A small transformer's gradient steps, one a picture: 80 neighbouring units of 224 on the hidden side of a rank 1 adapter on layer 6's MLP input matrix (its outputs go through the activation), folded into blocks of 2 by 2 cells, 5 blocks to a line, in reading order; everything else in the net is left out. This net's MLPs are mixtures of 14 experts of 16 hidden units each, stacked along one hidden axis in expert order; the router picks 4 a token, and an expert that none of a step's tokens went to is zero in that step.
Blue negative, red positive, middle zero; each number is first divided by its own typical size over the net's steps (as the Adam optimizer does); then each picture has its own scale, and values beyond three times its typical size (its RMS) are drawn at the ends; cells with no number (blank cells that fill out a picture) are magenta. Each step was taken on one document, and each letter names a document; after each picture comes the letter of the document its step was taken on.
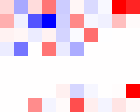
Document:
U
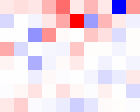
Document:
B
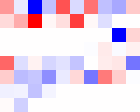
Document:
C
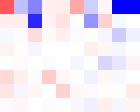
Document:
C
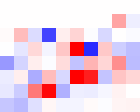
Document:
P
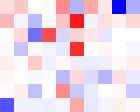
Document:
B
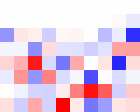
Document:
P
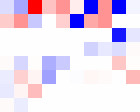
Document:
C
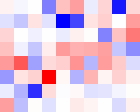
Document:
P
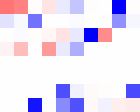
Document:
U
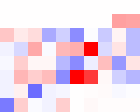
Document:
P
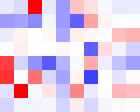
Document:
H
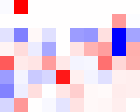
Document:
H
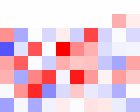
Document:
P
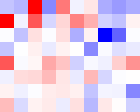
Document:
C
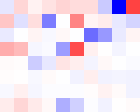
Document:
B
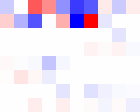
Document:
C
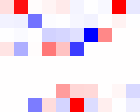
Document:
U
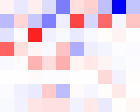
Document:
B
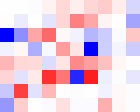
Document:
P
